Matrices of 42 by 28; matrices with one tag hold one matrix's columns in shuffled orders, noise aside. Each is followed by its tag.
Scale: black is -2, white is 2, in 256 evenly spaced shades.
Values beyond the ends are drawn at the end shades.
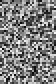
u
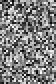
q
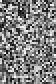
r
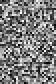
u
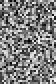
q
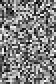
r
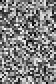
u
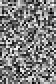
u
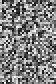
r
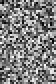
q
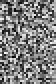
r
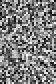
q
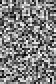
u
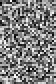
u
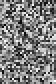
r
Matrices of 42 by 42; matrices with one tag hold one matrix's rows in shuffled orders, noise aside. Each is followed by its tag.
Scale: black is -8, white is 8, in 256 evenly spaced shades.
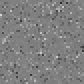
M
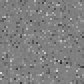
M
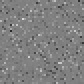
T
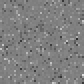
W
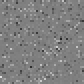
M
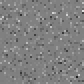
W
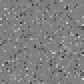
W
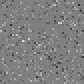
T
